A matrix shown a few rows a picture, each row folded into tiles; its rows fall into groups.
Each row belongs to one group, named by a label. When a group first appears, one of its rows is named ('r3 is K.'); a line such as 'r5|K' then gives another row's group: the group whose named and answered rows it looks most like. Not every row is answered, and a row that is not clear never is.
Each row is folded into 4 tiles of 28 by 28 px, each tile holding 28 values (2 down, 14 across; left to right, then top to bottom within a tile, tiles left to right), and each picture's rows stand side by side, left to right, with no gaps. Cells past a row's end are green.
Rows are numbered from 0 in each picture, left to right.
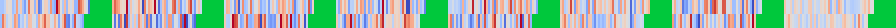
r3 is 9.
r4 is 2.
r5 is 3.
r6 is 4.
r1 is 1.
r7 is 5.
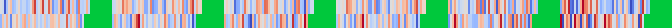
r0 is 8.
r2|4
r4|5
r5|9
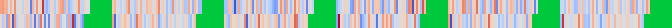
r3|8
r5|8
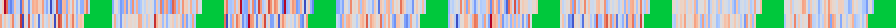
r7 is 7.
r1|2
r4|2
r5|2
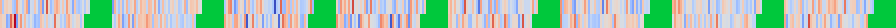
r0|9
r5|9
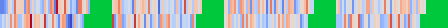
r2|3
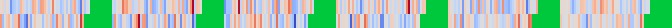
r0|4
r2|1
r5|4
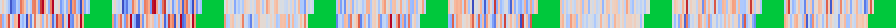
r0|4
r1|4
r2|4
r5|9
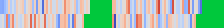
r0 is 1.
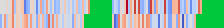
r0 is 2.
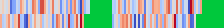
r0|4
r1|5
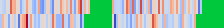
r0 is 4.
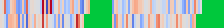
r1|9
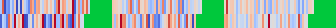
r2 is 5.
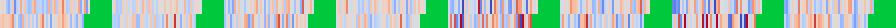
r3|3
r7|1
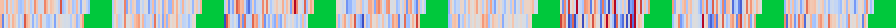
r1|2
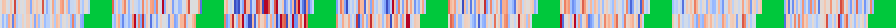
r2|4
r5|9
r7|7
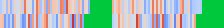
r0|2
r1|7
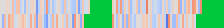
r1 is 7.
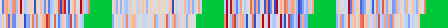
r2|5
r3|2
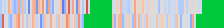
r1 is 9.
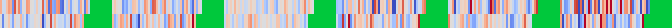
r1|4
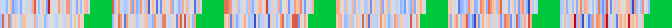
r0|8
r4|4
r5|9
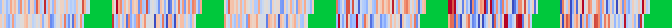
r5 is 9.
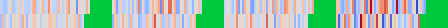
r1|7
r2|2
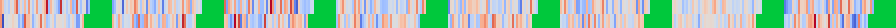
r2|9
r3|8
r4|9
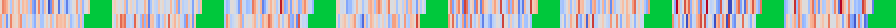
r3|4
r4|3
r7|1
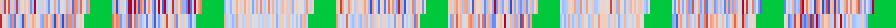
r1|3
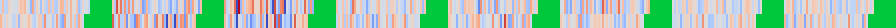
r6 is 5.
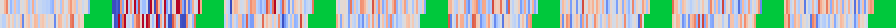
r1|1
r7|3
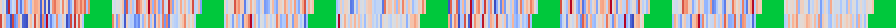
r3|8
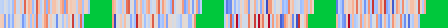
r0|2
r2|1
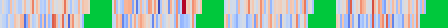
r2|2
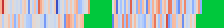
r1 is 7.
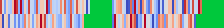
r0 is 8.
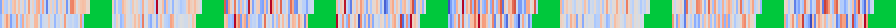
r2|9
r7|4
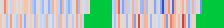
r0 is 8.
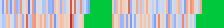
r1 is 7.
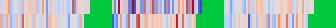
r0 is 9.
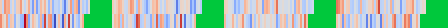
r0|7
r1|7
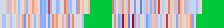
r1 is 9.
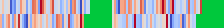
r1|3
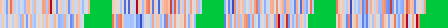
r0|3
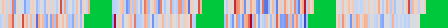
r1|8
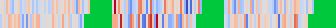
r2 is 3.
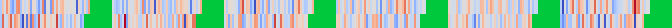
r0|5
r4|4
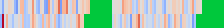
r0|8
